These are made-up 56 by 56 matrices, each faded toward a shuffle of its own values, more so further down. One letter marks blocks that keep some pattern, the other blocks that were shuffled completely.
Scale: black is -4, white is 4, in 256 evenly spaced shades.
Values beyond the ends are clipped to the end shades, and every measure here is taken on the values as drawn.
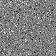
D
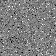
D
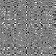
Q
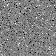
D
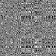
Q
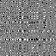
Q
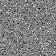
D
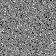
D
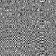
Q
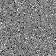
D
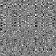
Q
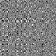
Q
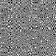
Q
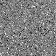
D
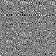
Q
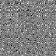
Q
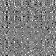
Q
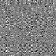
Q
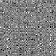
Q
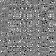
Q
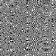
Q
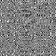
Q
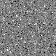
D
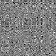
Q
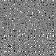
Q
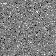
D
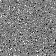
D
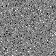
D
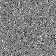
D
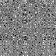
Q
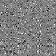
Q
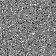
D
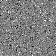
D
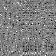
Q
